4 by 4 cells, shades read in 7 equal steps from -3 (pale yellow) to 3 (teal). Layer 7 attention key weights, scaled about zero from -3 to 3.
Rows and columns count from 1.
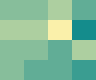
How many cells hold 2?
1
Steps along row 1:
same down up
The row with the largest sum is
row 4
